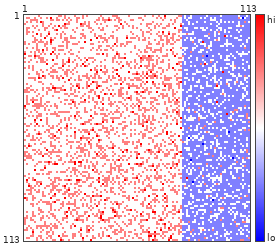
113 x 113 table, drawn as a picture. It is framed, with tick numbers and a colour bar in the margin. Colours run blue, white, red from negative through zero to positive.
Average level on the scale: 50%. Seam: vertical, 70% of the way across, the left part higher. Stripes: none.
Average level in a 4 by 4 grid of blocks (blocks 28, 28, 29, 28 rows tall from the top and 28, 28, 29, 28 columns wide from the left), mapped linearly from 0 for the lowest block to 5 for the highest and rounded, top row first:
5540 / 5540 / 5540 / 5540
